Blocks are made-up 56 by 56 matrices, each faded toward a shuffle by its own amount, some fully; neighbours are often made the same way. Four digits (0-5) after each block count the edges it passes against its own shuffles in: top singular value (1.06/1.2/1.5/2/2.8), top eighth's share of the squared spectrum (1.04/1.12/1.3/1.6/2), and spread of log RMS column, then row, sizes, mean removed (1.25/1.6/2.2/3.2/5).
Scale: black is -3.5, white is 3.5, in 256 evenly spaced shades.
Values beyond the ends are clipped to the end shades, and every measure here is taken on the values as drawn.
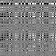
5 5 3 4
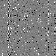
4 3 2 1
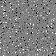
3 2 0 0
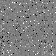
2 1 0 0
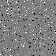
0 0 0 0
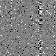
4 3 2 1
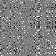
4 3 2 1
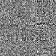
3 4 2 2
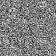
3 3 1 1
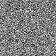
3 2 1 0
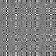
5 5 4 3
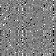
4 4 2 1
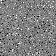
1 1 0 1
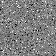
0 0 0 0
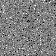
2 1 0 0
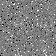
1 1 0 0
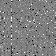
3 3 1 0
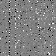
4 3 2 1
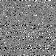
1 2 0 3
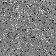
1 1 0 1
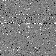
2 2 0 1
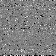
3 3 0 2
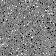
0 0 0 0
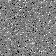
0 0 0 0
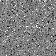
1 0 0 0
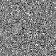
3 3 1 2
